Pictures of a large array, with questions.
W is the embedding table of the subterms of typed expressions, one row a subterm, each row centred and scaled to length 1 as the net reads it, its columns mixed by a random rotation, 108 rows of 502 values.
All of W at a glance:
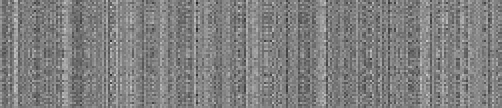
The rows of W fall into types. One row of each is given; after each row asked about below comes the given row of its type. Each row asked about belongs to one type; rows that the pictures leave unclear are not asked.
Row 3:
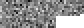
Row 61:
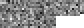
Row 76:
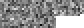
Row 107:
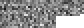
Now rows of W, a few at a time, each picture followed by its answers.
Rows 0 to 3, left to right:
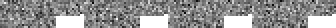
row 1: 61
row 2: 3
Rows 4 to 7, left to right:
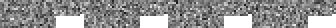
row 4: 76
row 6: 61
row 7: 107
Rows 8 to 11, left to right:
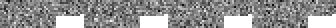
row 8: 107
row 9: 76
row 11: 3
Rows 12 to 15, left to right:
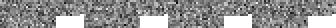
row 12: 107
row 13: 76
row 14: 61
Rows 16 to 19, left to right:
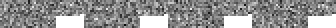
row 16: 76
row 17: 76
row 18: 61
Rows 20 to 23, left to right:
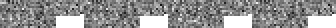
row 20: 61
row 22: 76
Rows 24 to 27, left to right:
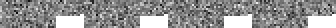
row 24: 3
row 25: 61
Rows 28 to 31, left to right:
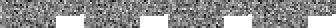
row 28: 3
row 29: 3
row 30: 76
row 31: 3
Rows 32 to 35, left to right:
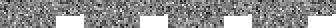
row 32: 107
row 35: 107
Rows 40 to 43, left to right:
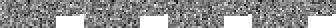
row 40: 3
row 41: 3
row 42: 61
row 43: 107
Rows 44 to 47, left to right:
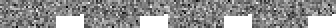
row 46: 3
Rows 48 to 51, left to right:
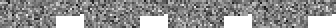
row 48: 61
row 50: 107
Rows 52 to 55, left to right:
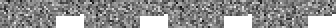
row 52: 107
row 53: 3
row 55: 61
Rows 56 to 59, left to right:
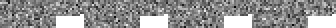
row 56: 61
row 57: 107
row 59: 76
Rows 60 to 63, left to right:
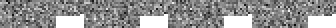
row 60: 3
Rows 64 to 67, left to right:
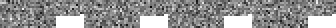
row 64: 61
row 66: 76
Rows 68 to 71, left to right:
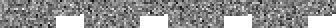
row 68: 76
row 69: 107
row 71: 61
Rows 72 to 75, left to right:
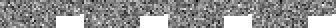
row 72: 107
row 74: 3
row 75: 3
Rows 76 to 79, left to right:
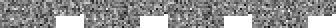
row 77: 61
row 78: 61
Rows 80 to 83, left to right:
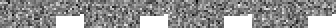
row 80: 61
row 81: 107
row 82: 3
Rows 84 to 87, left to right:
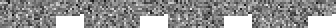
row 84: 61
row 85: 107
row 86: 61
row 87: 107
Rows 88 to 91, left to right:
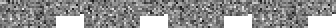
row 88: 61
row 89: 107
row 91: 61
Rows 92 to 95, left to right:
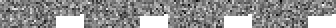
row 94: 3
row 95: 3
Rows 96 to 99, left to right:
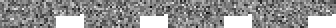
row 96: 76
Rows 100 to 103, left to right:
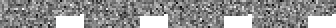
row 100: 76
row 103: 3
